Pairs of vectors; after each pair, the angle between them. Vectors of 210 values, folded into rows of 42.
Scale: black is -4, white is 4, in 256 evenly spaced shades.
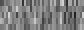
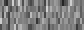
orthogonal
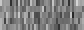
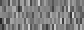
partly opposed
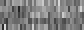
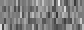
partly aligned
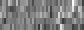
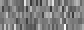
orthogonal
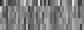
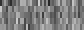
nearly parallel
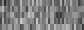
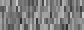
partly opposed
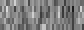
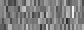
partly opposed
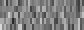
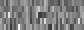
partly aligned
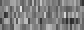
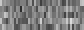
nearly opposite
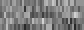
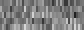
nearly opposite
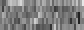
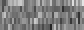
nearly parallel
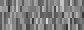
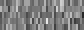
nearly parallel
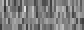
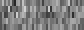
partly aligned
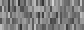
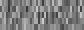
partly aligned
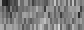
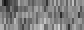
nearly parallel
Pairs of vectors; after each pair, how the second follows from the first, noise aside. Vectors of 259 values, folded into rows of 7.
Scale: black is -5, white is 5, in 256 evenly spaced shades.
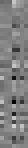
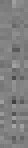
shrunk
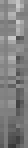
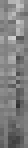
copied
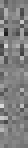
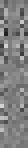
copied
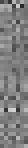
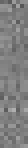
shrunk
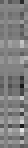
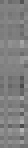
shrunk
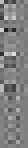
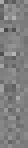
shrunk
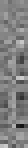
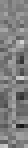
copied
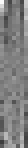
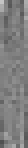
shrunk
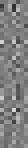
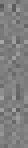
shrunk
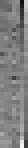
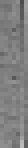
shrunk
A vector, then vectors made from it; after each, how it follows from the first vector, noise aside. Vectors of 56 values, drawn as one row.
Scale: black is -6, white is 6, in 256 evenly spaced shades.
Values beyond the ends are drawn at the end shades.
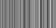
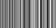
scaled up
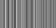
reversed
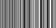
scaled up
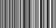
scaled up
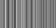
reversed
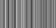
reversed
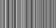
reversed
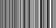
scaled up
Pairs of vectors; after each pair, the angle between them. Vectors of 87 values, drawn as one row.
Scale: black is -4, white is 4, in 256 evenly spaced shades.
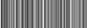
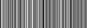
nearly opposite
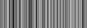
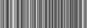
nearly opposite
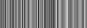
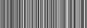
partly aligned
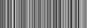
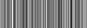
partly aligned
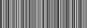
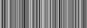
partly opposed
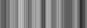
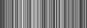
partly aligned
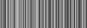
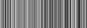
partly aligned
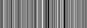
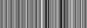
partly aligned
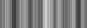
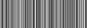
orthogonal
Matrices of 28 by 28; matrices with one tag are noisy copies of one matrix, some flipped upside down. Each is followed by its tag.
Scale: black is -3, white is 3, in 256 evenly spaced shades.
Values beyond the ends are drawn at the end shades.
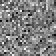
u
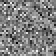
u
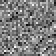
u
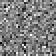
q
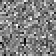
q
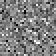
q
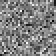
u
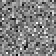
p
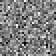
q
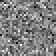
u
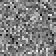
u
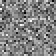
q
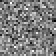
u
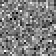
u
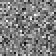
q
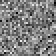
u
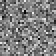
q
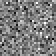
p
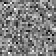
u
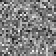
u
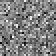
q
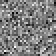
u
